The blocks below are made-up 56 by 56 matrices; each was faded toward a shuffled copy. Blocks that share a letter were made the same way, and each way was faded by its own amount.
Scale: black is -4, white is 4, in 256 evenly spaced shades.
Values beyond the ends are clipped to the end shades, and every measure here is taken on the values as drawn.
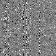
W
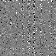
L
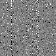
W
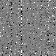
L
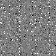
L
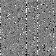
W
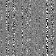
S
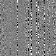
S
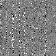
W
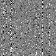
W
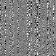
S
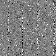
W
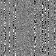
S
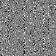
W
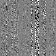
S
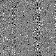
W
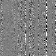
S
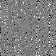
L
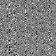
W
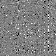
L
